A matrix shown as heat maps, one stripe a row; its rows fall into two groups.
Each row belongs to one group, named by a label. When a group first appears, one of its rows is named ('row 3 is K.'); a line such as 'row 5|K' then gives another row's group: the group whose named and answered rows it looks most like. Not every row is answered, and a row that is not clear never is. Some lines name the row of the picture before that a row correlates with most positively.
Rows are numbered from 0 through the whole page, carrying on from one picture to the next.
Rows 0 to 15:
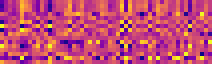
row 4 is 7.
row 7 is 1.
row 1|1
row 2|1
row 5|1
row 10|7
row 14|7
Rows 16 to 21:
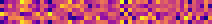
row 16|1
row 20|7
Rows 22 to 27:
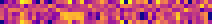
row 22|1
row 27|1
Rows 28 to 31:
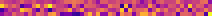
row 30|1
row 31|7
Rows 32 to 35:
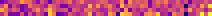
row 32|1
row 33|7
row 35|7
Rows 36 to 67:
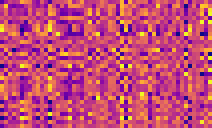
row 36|1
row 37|7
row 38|7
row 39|7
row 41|7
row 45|7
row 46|1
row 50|7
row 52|1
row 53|7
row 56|7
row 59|7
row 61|1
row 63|1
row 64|7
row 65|1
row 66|7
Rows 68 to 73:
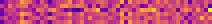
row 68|1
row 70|7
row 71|1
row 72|7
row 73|1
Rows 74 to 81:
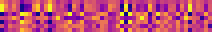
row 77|1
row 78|7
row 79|1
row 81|1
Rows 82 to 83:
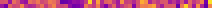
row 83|7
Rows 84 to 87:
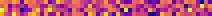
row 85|7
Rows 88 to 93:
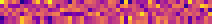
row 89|7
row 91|7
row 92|1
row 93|1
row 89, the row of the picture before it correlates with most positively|85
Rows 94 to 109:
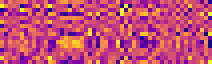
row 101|7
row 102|7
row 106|1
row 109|7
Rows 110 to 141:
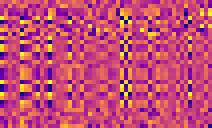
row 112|7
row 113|7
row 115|1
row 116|7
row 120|1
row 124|1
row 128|1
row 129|1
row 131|1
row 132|1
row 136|1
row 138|7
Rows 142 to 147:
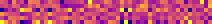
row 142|7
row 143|7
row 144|1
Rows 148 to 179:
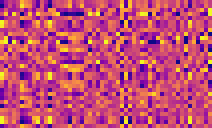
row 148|1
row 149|1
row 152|1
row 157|7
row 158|7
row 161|7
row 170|1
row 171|7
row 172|1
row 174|1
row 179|1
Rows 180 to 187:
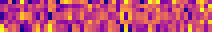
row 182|7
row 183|1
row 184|1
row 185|7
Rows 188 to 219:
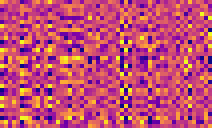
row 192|7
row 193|1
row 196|7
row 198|1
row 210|1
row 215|1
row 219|7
